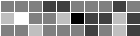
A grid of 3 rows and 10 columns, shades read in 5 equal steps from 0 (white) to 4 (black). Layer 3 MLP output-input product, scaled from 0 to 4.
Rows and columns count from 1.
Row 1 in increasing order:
2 2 2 2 2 2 2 3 3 3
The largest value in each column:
2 2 2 3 3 4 3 3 3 3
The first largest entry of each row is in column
4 6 7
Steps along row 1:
same same up same down same same up down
